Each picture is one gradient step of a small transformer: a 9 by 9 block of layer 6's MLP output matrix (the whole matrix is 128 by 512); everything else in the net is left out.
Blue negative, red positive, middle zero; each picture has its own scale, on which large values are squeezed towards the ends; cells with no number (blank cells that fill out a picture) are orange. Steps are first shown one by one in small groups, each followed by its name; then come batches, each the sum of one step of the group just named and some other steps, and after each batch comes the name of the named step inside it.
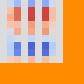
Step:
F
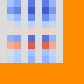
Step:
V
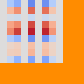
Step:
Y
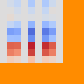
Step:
V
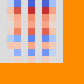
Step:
Y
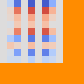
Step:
V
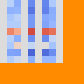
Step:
V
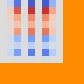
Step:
F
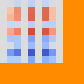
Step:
F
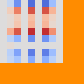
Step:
Y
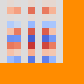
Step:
Y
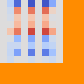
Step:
V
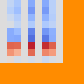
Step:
V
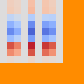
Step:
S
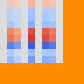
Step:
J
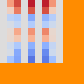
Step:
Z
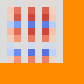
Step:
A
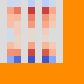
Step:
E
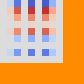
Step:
A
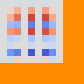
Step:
A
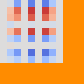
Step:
E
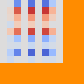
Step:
Z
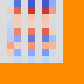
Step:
S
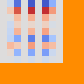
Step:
S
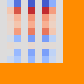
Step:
E
